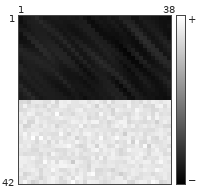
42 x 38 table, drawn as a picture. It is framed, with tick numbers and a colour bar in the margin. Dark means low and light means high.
The table splits into 2 rows of 1 panel. Panel 1,1: very low, slanting down to the right, faint in contrast. Panel 2,1: very high, fine-grained, faint in contrast.
